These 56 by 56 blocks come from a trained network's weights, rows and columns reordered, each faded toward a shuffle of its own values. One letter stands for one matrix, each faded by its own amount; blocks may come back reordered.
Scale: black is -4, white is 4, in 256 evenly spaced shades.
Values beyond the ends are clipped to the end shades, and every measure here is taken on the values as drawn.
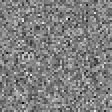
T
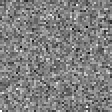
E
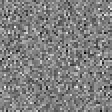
T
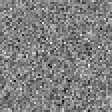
T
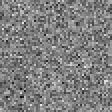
T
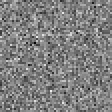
E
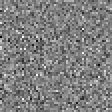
T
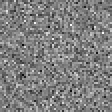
T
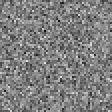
E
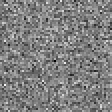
E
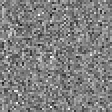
T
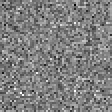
E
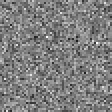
E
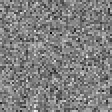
E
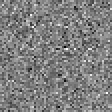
T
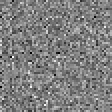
T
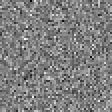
T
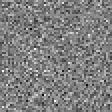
T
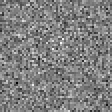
E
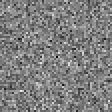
E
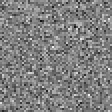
E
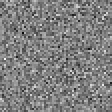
E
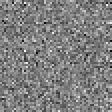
T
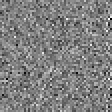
T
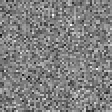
E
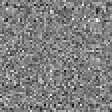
T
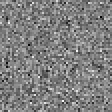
T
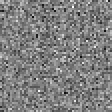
E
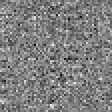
T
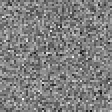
E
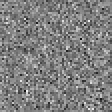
T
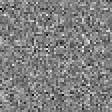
T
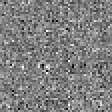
T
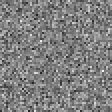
E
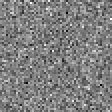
T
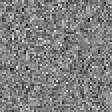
T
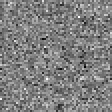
T
